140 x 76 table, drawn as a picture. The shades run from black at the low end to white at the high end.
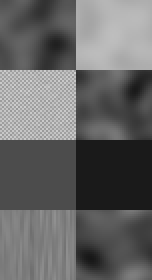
It is made of 4 by 2 panels. Panel 1,1: low, smooth. Panel 1,2: high, smooth, faint in contrast. Panel 2,1: high, checkered. Panel 2,2: low, smooth. Panel 3,1: low, flat. Panel 3,2: very low, flat. Panel 4,1: middling, streaked downward, faint in contrast. Panel 4,2: low, smooth.
